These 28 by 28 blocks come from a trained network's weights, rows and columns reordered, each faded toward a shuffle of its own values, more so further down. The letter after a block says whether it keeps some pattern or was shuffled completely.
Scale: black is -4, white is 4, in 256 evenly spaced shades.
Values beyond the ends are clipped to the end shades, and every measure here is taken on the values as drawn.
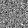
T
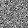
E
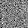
T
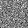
E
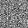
T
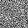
E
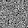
T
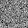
E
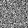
E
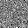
E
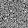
E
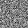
E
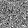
E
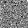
T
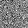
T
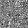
T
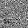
T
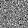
E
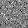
E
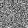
E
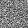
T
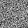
E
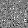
T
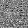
T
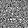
T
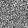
E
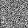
T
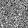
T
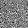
T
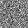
T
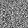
T
